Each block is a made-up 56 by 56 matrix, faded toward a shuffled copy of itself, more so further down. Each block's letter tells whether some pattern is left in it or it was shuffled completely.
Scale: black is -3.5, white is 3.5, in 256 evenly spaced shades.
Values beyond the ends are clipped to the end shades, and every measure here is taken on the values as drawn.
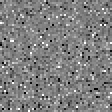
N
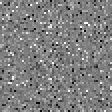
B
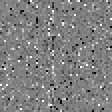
B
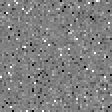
N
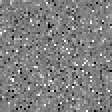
B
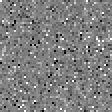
N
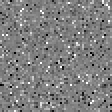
N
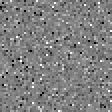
N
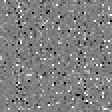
B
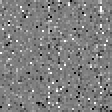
B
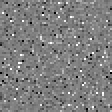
N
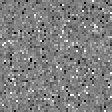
N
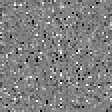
B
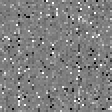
B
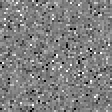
N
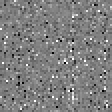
B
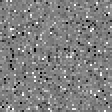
N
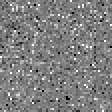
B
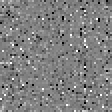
B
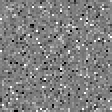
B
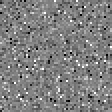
N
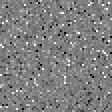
N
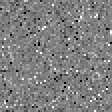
N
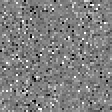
B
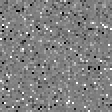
N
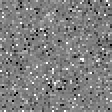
N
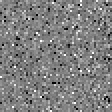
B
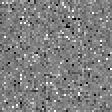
B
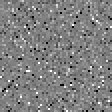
N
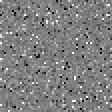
N
